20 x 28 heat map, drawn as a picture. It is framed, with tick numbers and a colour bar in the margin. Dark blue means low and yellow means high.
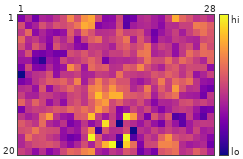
The ninth with the highest average is the centre. Neither half mirrors the other. The bottom middle is the roughest part. No single row or column stands out from its neighbours. No regular stripes run through it. In the bottom middle lies a patch that is rougher than the rest.
